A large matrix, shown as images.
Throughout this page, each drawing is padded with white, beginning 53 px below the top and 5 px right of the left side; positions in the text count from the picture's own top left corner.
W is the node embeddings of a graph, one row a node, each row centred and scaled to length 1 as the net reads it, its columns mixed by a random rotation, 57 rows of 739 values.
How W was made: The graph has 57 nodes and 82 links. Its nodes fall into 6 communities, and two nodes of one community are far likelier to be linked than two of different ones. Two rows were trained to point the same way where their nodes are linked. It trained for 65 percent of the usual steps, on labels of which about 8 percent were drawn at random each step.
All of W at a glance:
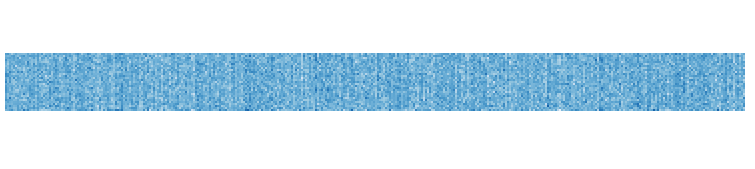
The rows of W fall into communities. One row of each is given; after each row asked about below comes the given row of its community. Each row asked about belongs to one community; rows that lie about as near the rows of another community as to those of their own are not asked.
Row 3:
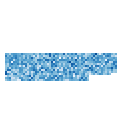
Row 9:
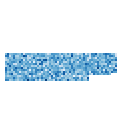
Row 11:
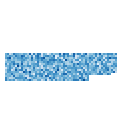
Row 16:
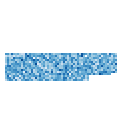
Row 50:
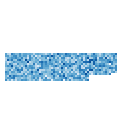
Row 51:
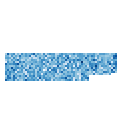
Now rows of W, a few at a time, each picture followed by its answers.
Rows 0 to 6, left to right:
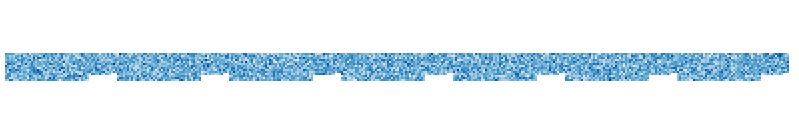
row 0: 9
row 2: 16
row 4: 9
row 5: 9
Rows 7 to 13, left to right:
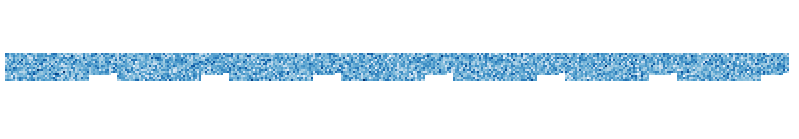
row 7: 9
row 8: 3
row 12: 11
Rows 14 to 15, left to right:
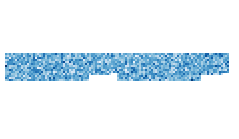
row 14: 9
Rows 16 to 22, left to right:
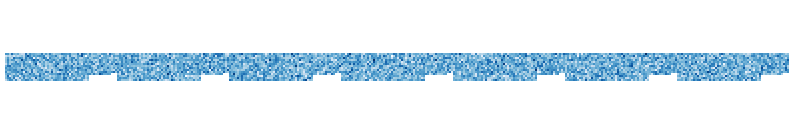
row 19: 11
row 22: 50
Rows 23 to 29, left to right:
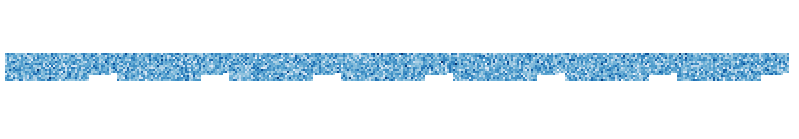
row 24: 11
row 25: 9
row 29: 50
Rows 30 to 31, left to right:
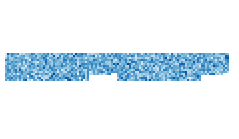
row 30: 3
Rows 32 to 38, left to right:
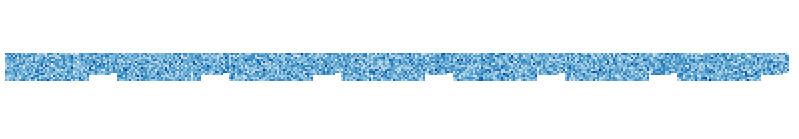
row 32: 50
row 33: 51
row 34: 16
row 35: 3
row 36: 9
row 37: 16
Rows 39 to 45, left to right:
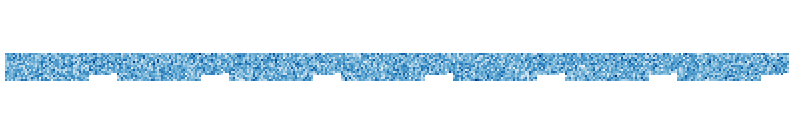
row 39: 50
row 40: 16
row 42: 16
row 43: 51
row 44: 3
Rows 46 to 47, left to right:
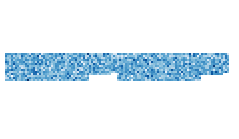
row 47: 16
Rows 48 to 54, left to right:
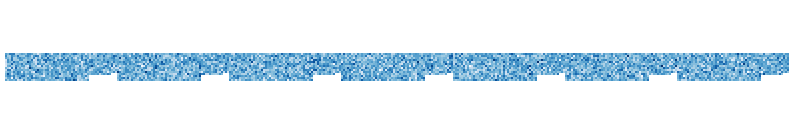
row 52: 3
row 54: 16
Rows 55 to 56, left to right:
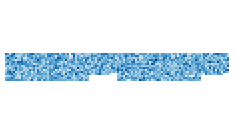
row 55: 11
